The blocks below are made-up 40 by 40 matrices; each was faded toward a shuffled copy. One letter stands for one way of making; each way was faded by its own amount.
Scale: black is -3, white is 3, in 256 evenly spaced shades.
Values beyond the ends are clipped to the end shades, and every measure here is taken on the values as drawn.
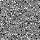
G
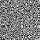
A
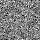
G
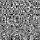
A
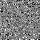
G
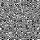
A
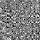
A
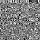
A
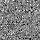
G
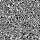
G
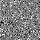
G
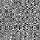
A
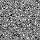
G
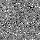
G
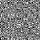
A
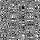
A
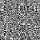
A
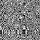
A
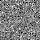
G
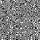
A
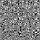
A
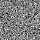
G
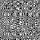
A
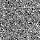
G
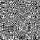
A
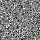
G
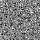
G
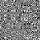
A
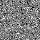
G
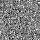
G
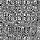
A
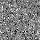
G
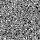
G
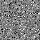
G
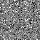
G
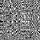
A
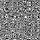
A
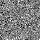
G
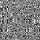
A
